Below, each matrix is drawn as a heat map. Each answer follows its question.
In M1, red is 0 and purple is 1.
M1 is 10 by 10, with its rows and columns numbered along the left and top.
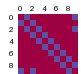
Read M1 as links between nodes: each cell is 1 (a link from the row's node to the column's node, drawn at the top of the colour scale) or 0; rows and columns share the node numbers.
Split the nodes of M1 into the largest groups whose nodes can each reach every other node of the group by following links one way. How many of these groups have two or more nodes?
1
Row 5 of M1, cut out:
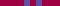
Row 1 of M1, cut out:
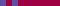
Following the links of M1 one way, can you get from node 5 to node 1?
yes
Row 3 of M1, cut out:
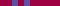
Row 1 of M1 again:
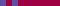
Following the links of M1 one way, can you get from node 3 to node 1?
yes
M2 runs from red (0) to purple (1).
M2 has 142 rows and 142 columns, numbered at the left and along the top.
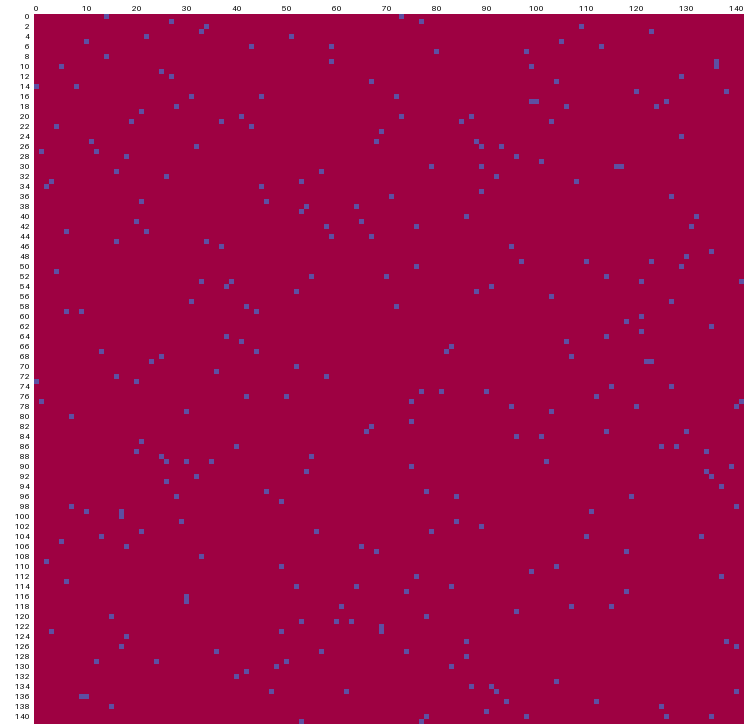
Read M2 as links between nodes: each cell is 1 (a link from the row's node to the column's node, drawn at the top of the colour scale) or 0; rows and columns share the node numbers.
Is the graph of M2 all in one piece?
yes
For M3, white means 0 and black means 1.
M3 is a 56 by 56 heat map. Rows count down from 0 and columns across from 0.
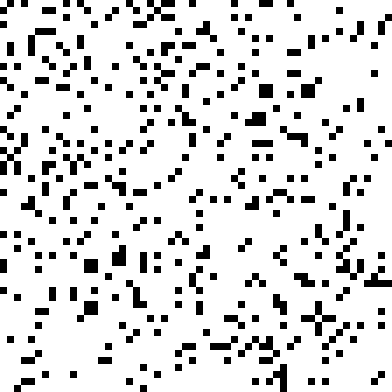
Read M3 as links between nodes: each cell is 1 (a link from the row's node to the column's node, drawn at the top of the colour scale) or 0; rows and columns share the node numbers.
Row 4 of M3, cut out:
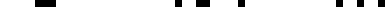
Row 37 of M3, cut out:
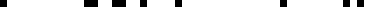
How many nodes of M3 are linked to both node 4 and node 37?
2
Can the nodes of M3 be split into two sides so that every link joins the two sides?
no
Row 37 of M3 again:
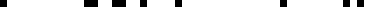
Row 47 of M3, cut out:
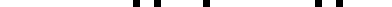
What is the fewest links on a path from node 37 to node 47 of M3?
4
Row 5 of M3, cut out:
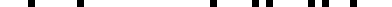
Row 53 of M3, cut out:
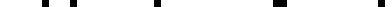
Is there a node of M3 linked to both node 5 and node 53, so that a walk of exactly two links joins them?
no
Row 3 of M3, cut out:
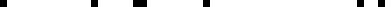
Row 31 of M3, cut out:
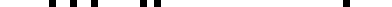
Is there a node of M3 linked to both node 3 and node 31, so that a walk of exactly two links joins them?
yes
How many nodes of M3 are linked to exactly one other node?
0
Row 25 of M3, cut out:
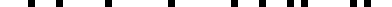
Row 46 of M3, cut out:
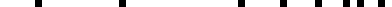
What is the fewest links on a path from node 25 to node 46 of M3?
3
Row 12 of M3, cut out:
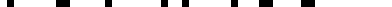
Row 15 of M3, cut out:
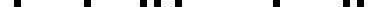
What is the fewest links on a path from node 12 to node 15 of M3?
1
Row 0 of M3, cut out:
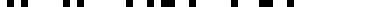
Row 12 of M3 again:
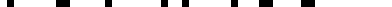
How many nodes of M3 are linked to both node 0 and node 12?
6
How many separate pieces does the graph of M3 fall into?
1
